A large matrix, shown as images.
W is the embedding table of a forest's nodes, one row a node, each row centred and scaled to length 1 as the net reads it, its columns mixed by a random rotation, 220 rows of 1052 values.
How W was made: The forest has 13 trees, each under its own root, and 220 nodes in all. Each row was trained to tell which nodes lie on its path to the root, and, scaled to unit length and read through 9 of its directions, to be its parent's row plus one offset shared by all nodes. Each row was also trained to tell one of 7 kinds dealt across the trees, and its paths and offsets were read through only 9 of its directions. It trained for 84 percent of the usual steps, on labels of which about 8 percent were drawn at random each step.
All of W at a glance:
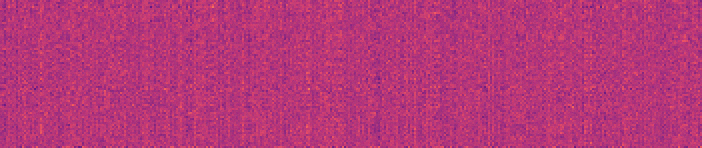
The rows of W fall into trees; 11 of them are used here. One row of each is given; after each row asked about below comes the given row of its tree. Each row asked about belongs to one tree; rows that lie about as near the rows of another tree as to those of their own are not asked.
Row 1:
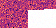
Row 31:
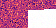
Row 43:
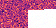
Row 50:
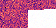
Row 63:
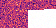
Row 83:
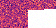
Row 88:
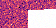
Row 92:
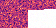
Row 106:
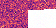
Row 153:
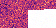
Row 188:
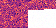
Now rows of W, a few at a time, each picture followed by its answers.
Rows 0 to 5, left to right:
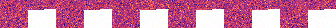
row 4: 63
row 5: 83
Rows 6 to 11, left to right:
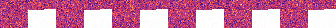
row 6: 83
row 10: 31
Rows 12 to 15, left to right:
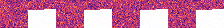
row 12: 1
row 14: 88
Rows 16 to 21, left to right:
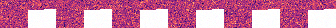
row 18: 1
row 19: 83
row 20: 43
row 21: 188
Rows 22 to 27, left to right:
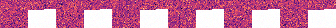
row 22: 1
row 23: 31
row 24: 188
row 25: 1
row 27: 1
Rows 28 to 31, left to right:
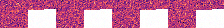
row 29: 92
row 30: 92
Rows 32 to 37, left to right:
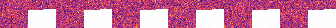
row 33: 106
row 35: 31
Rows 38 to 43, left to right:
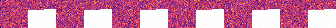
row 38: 153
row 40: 153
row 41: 63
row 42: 31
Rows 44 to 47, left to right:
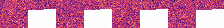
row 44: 31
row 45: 43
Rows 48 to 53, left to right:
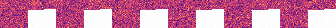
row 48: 188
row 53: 1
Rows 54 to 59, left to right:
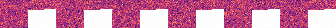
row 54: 188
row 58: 50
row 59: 188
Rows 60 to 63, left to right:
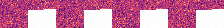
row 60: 43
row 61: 188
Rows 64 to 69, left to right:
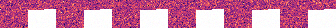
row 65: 50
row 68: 88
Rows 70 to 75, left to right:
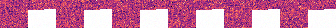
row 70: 106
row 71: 88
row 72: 88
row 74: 31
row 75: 83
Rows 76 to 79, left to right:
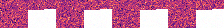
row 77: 188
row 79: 1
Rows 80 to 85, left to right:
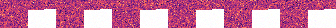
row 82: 106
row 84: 63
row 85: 83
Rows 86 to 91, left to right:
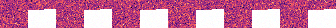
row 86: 83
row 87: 63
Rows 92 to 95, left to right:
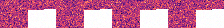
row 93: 1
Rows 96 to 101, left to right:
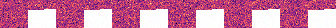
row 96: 188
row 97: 50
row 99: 63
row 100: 1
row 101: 1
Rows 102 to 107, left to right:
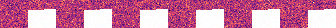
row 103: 88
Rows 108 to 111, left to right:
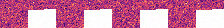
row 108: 50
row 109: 50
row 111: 31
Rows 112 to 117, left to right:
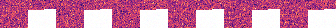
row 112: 31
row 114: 106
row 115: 63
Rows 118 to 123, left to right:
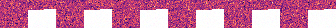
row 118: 63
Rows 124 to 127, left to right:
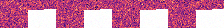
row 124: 83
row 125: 83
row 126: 63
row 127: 1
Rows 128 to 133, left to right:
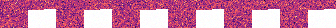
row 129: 106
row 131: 63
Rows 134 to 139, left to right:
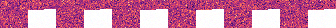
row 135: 153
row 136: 63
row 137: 43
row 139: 88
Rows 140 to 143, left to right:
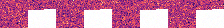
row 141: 43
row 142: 188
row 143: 43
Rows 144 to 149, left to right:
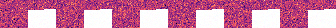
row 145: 31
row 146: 31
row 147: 63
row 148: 88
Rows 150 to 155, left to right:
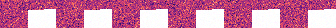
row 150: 88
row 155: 88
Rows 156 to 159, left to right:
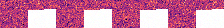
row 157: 83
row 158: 83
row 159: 43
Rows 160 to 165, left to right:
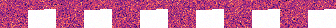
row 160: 43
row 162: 188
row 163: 88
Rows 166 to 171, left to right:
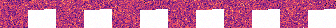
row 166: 188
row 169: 88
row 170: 31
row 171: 31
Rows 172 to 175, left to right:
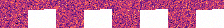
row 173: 1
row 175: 92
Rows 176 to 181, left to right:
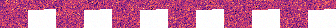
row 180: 88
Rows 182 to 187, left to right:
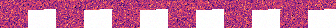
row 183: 88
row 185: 83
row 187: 188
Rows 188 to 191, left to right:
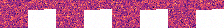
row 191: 106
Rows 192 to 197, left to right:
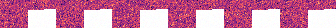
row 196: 50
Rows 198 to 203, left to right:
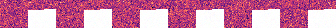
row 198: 1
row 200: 153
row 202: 31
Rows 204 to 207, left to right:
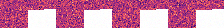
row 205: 63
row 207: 83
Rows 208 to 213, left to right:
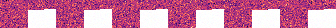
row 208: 83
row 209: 63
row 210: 1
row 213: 43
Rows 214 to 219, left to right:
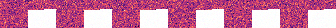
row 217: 88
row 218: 83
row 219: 31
